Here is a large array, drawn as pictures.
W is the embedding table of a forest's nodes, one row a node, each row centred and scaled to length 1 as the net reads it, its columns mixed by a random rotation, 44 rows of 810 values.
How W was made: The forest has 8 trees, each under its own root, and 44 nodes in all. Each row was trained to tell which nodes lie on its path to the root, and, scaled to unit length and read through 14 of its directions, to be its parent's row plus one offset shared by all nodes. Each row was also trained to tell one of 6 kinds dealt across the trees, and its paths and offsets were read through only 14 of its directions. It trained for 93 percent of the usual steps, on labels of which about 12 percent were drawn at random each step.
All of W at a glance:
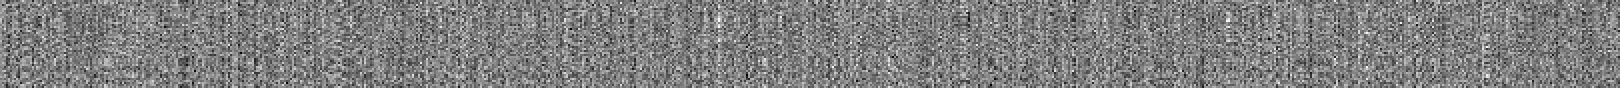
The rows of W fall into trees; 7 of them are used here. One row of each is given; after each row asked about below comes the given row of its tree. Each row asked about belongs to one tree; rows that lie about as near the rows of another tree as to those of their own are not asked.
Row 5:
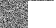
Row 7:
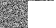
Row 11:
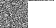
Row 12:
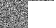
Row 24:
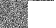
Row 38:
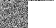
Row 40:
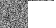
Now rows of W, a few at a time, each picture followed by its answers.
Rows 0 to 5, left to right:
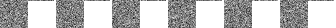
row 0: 38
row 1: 5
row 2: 7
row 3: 38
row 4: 12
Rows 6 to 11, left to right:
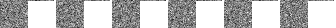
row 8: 12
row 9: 38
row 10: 38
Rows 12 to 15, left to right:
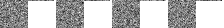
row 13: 38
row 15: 24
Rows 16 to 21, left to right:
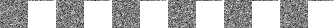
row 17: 38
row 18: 11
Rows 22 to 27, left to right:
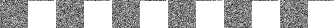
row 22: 12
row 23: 38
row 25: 11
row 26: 7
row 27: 12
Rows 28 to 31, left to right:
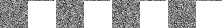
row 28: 24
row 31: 5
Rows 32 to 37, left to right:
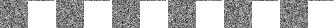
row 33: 5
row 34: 11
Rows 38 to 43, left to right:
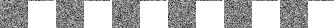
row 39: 5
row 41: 24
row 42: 5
